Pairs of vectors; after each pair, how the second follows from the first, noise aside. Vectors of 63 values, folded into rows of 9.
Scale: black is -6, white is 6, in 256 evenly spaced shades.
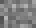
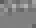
partly zeroed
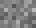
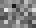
scaled up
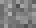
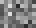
scaled up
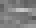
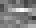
scaled up
